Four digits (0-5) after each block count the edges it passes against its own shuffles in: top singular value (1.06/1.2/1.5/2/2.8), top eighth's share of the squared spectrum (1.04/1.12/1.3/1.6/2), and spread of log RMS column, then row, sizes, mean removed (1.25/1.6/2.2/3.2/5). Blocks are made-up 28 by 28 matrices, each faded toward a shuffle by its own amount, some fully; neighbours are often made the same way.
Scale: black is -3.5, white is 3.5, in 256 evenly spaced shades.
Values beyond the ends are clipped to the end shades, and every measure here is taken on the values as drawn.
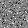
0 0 0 0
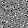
1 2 1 0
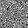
1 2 0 0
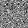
1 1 0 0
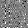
3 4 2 0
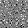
2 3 1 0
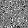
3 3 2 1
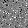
0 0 0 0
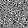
0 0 0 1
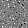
0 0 0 0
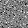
0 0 0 0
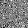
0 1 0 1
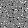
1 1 0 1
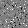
0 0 0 0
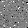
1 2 0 0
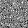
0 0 0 0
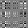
4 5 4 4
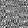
3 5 2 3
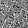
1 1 0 0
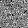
2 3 0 0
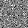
2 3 0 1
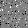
1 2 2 0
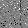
1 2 0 0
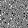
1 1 0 0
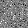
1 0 0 0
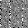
2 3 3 0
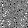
1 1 1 0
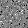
1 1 0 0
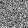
0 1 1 0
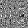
3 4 2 2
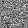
0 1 1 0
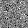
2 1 0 0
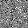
1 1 0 0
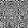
3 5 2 2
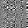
3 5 3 2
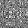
2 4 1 2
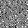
2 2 1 0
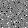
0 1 0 0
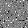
2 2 0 0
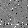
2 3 0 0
